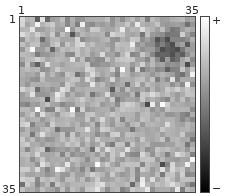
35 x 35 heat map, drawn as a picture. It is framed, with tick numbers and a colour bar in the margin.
On average the colour sits 70% of the way up the scale. Neither half mirrors the other. A single dip lies in the top right. The ninth with the lowest average is the top right. No regular stripes run through it. No single row or column stands out from its neighbours.
